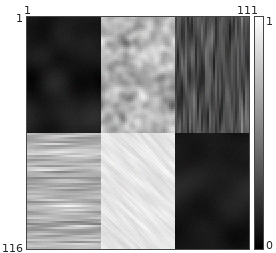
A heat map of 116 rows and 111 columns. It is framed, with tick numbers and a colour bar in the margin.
The table splits into 2 rows of 3 panels. Panel 1,1: very low, smooth, faint in contrast. Panel 1,2: high, blotchy. Panel 1,3: low, streaked downward. Panel 2,1: high, streaked across. Panel 2,2: very high, slanting down to the right, faint in contrast. Panel 2,3: very low, smooth, faint in contrast.
